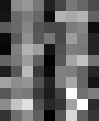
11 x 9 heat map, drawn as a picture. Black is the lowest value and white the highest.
No overall slope runs across the table. The ninth with the lowest average is the bottom middle. The bottom right is the roughest part. Stripes running up and down repeat 2 times from left to right.
